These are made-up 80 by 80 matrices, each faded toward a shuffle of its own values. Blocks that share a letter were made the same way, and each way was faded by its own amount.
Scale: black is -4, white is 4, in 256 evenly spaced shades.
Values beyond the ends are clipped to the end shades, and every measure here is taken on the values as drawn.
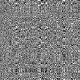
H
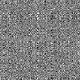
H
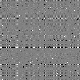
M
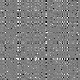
M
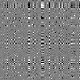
M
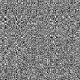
H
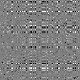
M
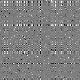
M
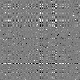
M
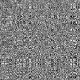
H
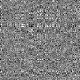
H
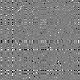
M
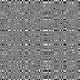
M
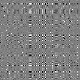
M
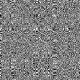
H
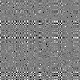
M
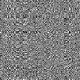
H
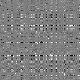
M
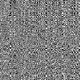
H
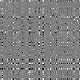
M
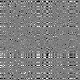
M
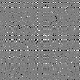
M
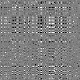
M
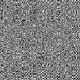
H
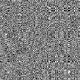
H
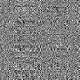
H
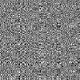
H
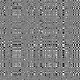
M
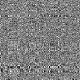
H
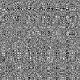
H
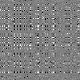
M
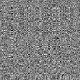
H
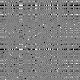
M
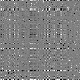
M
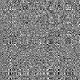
H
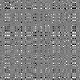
M
